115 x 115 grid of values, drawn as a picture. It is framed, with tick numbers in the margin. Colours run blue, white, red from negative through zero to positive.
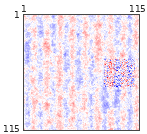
Values change most from cell to cell in the middle right. There is no overall slope. In the middle right lies a patch that is rougher than the rest. Upright stripes repeat 9 times across the table.
